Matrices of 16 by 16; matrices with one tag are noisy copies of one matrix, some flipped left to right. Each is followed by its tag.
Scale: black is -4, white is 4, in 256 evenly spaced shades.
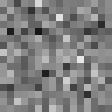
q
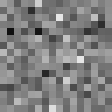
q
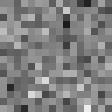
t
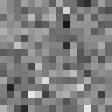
t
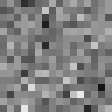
t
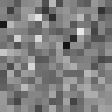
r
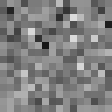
r
